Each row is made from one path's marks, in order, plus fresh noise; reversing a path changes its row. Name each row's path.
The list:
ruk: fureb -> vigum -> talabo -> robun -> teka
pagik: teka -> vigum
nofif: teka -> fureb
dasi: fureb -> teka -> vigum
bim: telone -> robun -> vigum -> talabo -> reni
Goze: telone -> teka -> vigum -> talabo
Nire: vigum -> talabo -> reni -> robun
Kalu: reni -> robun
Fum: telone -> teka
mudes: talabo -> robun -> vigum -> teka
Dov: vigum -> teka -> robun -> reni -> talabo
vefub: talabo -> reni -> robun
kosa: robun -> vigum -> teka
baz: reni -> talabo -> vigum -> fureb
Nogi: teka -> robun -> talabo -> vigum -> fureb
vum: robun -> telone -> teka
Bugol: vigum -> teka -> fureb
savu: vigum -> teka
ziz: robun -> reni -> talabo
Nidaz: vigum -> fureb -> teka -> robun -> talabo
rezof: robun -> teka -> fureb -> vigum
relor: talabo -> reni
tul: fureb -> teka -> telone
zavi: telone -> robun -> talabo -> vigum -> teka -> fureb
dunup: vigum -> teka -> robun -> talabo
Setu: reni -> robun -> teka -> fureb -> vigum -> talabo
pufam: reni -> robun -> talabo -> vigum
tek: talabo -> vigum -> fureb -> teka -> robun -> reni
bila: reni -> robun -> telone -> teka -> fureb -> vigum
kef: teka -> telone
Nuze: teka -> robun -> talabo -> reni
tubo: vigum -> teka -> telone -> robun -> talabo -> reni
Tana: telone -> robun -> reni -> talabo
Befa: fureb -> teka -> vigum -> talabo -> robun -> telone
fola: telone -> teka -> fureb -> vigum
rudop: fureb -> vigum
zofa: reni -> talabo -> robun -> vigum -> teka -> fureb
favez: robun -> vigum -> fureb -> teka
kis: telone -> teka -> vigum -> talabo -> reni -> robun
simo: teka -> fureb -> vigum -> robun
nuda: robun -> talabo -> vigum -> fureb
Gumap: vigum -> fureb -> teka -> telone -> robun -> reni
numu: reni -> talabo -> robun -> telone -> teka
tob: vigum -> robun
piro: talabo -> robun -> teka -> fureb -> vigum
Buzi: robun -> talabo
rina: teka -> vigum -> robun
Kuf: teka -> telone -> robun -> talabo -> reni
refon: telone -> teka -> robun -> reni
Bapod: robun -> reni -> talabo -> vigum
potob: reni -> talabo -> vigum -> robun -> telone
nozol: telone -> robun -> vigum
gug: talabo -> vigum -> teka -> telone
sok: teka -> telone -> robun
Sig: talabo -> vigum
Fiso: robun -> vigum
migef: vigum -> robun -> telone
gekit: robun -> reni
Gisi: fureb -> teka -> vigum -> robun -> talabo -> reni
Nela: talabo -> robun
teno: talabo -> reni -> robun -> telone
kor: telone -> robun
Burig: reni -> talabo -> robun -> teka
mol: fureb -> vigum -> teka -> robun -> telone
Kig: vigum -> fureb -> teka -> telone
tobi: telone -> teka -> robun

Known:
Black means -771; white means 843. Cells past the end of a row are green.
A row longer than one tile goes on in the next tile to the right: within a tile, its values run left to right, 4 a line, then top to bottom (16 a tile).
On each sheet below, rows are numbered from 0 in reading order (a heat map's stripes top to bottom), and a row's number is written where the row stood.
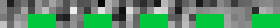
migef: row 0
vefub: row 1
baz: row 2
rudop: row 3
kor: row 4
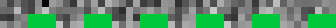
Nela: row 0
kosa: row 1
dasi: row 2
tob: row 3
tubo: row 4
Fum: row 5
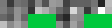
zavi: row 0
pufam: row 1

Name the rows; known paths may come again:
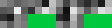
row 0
Burig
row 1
baz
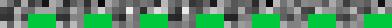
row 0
Gisi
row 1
nuda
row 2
numu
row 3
relor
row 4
mudes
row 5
Kuf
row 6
Buzi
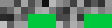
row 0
Nogi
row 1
dasi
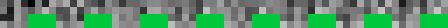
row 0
Sig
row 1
nofif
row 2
kor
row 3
Goze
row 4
Fum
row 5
zavi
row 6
kosa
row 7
migef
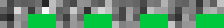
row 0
pufam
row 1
bila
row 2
kis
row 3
tubo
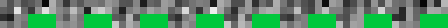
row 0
vefub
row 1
Tana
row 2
Kig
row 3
ziz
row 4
Gumap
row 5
Nela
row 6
tob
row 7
gug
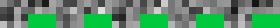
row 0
Befa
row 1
gekit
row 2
Dov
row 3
sok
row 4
rudop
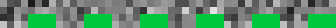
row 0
Nidaz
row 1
kef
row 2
refon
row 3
Kalu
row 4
rina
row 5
Bugol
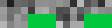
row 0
nozol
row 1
simo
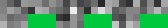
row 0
vum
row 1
teno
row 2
favez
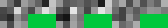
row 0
Setu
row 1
zofa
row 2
pagik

